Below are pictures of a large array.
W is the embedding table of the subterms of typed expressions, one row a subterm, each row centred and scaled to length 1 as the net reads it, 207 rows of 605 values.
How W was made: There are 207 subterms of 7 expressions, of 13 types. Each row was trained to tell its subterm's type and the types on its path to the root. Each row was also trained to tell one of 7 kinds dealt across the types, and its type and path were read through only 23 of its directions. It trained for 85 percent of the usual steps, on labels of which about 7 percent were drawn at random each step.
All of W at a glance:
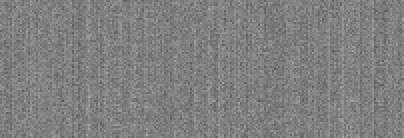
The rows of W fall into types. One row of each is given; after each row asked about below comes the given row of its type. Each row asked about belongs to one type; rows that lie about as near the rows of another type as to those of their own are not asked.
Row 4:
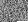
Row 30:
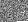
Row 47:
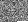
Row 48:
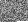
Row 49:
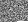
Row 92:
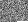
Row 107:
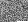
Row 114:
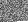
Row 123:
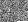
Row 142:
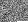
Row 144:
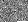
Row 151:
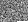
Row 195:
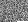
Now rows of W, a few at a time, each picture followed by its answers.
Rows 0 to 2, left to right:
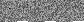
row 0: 195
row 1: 114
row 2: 48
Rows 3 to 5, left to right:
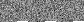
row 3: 92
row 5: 144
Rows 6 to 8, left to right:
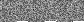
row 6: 49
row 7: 107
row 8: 144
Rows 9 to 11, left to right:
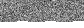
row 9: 4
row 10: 195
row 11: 30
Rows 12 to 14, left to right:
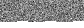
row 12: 142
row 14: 4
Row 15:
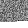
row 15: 30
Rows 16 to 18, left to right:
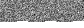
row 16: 4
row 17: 47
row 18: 48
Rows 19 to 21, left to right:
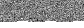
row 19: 114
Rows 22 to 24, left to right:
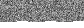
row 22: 107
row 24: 151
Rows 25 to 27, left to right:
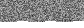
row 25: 49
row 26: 92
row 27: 48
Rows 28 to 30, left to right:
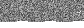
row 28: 48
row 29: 30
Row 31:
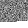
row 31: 30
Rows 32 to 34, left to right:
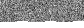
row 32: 4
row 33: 195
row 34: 92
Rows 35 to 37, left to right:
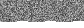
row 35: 48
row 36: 49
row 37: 114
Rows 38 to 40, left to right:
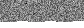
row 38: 48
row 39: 4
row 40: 48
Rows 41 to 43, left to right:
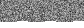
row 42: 30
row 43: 47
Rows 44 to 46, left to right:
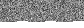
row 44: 151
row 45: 92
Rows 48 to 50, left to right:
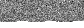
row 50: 4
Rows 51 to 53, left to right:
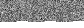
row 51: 107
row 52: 30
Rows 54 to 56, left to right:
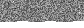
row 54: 4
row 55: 151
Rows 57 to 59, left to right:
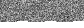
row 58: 114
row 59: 4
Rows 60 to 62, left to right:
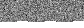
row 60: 144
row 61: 114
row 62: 47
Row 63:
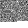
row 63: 123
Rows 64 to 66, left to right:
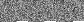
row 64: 4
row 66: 92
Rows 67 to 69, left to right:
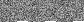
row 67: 142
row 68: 4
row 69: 144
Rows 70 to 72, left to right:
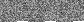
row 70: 49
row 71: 49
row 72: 4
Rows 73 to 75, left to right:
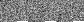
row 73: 49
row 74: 107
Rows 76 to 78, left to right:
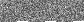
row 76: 4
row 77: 142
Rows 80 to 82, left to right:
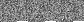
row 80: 49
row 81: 92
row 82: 47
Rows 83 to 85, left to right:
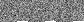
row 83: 92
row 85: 49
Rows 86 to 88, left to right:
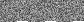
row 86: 107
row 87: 48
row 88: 151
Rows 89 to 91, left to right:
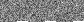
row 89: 30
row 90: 48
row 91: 92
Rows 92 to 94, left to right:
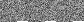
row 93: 123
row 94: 107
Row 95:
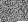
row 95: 4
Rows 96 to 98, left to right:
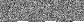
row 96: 114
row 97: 142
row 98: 114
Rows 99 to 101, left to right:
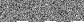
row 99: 30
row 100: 30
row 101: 123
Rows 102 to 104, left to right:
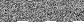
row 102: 47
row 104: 107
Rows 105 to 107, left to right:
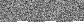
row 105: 30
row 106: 48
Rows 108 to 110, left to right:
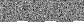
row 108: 49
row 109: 107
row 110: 47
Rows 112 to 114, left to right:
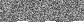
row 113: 30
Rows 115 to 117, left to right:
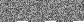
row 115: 47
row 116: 107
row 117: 107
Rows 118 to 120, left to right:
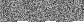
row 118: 4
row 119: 92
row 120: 49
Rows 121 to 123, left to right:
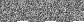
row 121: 142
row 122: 151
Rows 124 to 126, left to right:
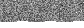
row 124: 49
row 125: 48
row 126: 4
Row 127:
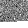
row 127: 195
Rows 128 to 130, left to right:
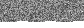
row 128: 48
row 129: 114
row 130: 114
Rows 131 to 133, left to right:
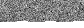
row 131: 107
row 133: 114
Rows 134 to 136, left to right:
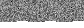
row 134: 107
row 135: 92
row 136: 30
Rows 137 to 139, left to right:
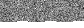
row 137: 142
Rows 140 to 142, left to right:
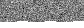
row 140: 151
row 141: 107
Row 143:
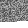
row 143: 49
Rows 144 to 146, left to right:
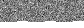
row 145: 49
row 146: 107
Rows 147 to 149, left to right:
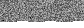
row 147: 142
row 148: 151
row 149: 151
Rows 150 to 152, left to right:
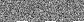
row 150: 123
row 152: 49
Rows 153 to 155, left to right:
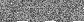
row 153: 48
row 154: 49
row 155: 49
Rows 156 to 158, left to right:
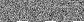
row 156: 30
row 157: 114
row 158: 30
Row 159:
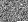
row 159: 47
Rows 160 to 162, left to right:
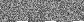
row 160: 48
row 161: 107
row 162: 123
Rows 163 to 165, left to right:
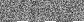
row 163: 48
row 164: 30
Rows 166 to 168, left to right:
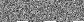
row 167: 48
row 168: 123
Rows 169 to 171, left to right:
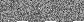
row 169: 49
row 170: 4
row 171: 151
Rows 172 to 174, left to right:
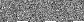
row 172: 30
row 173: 114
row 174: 144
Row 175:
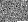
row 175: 195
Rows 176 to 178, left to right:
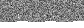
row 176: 151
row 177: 30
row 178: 92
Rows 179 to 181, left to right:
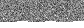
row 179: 114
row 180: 92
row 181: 49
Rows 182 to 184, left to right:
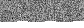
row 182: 123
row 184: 142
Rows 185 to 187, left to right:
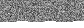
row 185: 123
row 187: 107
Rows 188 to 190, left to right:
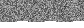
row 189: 30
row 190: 4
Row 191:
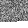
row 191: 47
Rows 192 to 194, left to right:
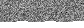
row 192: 107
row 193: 107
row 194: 48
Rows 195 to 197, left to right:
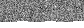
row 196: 151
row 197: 144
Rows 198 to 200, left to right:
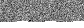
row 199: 195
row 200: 92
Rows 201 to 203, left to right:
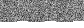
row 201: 142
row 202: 123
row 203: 142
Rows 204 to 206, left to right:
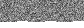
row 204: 114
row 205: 195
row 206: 48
